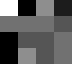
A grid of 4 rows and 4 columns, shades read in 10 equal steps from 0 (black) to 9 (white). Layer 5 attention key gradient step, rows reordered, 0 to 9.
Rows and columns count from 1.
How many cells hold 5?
2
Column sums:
13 12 15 12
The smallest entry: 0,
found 3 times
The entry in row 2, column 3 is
4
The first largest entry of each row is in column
1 1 4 2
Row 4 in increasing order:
0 3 4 5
